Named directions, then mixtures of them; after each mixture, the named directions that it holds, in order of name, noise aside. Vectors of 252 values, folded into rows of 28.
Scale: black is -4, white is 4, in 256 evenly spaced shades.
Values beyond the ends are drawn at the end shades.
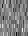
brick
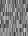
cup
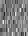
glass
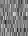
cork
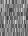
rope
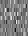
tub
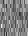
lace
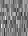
cork, lace, tub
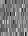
glass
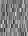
cork, glass, lace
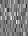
tub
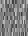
glass, rope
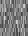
cup, rope, tub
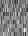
brick, cup, glass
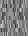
brick, glass, lace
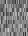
cork, cup, glass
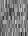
glass, rope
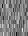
brick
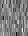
brick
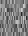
rope, tub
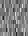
brick, glass, tub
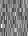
cork, glass, lace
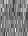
lace, rope, tub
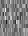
cup, lace, tub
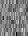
brick, rope, tub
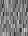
brick, cup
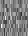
cork, lace, tub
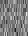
lace, tub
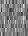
rope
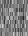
rope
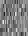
glass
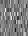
tub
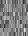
cup
